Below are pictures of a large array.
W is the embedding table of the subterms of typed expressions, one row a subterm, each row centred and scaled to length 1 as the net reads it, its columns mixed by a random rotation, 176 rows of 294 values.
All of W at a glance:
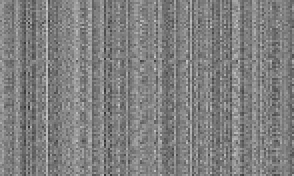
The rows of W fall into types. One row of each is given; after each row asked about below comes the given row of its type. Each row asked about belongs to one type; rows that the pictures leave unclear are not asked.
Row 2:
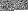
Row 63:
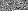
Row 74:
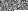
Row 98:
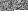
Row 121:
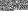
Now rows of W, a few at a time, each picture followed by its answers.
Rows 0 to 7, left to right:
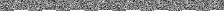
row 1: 2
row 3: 98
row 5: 63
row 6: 63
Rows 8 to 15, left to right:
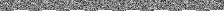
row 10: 2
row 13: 74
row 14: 121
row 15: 2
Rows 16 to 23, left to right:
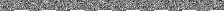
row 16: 2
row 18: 74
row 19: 63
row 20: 2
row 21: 2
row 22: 74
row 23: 74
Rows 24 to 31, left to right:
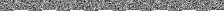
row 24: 121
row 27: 74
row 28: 98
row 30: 2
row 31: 63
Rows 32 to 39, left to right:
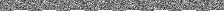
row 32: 63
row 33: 121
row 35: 98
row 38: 121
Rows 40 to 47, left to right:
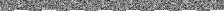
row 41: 121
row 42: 63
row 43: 74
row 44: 98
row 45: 98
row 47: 121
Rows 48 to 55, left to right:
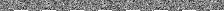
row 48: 2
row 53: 63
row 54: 74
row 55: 98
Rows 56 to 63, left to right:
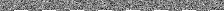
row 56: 98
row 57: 98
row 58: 2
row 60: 121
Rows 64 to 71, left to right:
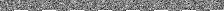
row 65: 2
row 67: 98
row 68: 98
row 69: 2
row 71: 2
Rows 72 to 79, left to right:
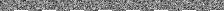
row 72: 74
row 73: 2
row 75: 2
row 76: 121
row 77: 121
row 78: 63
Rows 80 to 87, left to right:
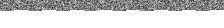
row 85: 2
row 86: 74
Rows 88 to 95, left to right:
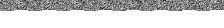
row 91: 63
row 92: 2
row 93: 74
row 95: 98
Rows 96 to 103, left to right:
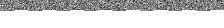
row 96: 2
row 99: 63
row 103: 74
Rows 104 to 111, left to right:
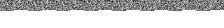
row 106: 63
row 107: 74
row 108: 74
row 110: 121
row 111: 98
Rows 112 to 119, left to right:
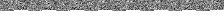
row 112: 2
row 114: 63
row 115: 98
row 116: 98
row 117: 121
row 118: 98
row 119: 2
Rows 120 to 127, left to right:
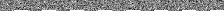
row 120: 63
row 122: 121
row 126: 74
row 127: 74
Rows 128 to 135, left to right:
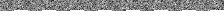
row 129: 74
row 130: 98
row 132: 74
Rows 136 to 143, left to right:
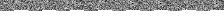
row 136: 121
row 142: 121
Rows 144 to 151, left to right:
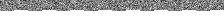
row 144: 63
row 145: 2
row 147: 2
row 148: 121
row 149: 74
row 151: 98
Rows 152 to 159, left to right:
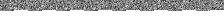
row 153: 98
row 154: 2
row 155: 2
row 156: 98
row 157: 74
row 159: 63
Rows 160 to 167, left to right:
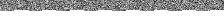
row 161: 98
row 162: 2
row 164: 2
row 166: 121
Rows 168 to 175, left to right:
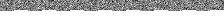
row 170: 98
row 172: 74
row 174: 63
